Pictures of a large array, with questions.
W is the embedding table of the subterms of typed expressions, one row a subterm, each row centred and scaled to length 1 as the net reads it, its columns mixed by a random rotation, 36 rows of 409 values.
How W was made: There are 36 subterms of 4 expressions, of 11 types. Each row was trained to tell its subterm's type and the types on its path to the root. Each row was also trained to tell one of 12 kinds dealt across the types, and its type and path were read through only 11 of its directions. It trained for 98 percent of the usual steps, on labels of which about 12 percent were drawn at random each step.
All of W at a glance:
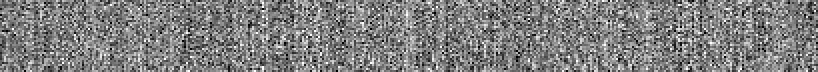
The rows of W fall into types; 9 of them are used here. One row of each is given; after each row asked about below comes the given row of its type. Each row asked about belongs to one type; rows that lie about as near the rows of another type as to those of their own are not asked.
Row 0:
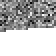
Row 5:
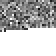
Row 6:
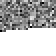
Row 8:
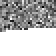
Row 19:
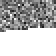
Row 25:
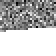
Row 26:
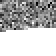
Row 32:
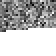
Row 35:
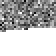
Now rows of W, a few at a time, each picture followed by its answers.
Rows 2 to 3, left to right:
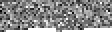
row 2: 19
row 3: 35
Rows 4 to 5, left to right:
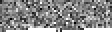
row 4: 32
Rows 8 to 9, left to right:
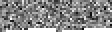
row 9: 19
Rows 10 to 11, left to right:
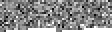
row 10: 0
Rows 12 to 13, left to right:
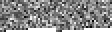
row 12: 6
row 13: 0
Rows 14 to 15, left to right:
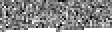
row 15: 19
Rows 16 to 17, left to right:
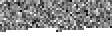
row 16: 25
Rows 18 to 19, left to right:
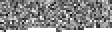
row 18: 35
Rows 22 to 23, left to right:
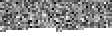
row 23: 26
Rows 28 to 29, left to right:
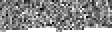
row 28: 5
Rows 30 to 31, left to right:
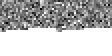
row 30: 32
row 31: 0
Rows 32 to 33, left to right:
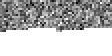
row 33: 35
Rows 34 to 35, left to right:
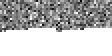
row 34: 6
